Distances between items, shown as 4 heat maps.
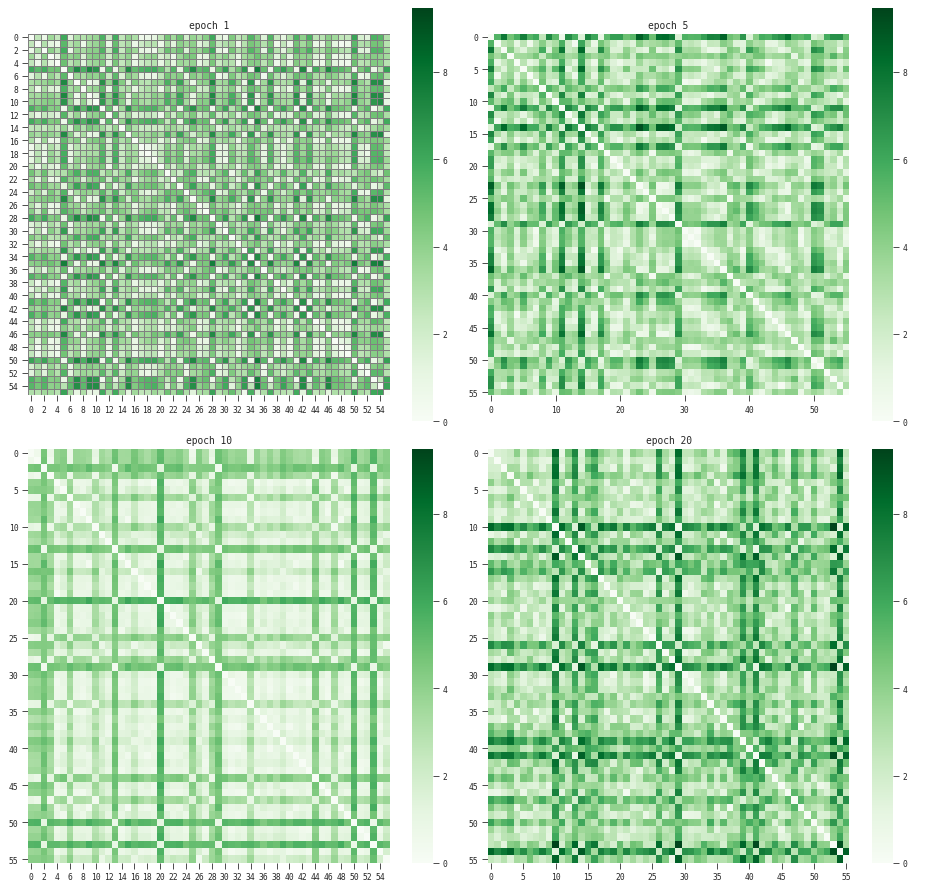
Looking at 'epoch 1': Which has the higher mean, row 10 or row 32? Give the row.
10
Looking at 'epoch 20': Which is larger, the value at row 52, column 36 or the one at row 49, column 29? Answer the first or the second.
the second
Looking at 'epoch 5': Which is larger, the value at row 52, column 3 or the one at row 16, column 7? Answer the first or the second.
the first
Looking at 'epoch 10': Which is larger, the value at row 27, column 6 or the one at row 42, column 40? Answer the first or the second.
the first
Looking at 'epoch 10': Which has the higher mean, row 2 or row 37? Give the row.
2
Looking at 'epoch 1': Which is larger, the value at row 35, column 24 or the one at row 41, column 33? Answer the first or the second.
the second
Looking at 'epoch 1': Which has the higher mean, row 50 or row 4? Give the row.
50
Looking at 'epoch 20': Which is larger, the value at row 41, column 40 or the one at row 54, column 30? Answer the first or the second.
the second
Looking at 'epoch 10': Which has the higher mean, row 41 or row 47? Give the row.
47
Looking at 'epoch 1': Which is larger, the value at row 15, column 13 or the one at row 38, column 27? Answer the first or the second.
the first
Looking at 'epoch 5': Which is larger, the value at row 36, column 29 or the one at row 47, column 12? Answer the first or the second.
the first
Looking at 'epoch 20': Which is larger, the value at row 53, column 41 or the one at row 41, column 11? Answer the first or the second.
the first
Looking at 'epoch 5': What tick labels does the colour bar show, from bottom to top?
0, 2, 4, 6, 8
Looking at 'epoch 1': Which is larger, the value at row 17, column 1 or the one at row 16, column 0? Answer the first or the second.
the second
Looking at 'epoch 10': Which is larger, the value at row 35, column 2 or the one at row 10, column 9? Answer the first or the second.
the first
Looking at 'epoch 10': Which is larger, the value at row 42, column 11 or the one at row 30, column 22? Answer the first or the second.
the first
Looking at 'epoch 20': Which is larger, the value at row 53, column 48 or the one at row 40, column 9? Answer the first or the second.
the first
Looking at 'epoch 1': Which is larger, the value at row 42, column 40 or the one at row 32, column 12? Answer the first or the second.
the first
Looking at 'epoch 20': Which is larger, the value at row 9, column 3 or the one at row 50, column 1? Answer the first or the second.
the second
